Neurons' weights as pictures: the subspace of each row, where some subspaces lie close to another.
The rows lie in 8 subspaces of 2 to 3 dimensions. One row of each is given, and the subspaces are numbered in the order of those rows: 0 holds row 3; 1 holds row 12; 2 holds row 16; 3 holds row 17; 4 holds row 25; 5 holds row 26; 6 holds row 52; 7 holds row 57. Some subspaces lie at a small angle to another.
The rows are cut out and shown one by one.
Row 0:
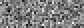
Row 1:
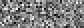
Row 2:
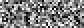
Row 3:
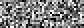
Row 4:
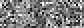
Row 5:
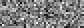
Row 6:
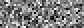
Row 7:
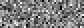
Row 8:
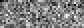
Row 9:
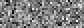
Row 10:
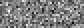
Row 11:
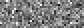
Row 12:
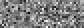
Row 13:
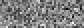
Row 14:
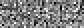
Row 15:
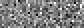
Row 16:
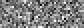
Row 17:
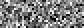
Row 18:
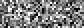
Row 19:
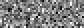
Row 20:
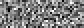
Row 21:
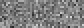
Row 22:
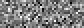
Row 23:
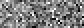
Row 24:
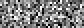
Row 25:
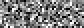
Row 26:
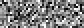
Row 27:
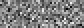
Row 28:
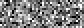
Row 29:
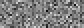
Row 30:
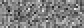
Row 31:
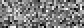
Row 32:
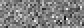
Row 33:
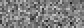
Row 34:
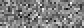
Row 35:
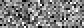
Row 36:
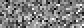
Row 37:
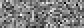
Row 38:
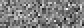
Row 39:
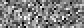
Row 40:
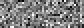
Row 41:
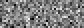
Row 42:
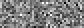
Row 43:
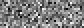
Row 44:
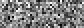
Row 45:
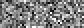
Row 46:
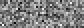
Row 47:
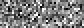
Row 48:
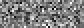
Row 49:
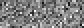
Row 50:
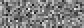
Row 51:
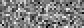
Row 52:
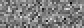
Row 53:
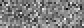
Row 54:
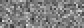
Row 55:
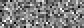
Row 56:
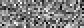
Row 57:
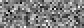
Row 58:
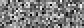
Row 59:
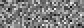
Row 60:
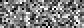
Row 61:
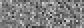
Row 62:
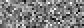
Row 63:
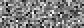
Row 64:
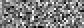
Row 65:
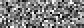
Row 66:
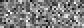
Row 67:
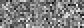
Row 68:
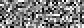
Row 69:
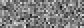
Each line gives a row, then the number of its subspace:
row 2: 7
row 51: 4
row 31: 0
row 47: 6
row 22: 6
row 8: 7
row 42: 2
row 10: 0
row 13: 0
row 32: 3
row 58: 1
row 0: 0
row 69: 4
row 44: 7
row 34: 6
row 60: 7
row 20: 5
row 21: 0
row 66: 7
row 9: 2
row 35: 2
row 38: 6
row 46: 1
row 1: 7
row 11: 2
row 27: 5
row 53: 6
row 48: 7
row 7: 4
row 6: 3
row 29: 5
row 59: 5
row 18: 4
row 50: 5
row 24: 1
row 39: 3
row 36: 3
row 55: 7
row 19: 4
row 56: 4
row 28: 2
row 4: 2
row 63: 0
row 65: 5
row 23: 3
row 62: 3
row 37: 2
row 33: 1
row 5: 4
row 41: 1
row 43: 6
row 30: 5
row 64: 2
